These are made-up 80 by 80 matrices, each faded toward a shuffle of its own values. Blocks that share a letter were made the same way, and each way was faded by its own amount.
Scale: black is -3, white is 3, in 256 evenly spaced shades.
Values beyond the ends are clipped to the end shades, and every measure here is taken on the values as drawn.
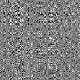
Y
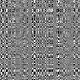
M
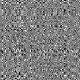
Y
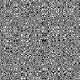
Y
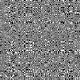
Y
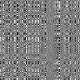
M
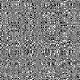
Y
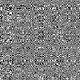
Y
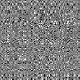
Y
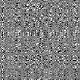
Y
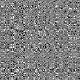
Y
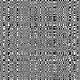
M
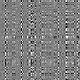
M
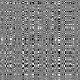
M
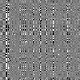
M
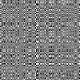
M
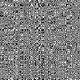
Y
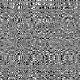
Y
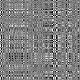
M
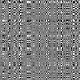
M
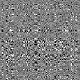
Y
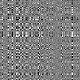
M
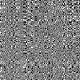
Y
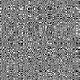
Y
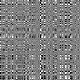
M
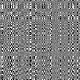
M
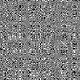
Y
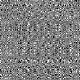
Y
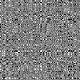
Y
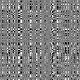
M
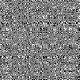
Y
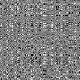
Y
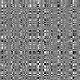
M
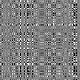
M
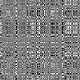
M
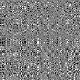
Y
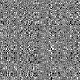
Y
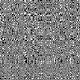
Y
